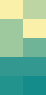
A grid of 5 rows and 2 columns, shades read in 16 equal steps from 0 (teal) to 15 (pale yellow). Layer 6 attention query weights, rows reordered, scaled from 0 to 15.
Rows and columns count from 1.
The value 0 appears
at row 5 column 2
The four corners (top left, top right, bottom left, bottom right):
15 11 1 0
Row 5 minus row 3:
-8 -6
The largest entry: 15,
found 2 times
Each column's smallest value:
1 0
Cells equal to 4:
0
